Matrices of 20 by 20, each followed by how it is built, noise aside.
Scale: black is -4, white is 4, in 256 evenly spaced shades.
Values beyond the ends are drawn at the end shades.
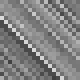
Toeplitz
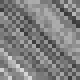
Toeplitz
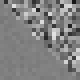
upper triangular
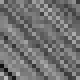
Toeplitz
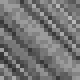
Toeplitz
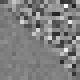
upper triangular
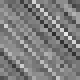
Toeplitz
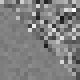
upper triangular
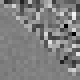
upper triangular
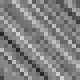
Toeplitz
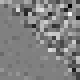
upper triangular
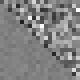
upper triangular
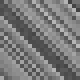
Toeplitz
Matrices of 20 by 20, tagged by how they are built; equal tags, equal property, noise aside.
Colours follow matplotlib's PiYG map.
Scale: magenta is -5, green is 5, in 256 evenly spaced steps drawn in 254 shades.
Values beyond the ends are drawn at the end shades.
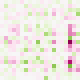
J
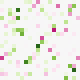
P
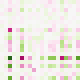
J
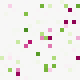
P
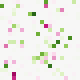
P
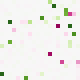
P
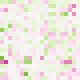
J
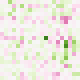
J
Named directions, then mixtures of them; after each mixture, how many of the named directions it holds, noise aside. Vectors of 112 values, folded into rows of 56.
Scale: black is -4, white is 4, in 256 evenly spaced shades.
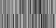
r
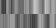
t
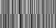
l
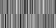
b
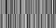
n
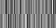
one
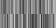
two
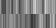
two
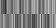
three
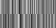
one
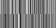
two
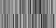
one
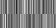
two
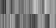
one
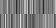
one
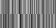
one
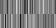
one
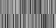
two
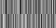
two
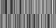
two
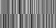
one
